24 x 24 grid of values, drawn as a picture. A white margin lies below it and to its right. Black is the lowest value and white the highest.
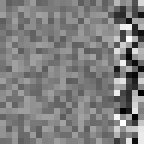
A few values lie far out on both sides of the bulk. The left part is calmer, up to a seam about 80% of the way across. On average the colour sits 50% of the way up the scale.
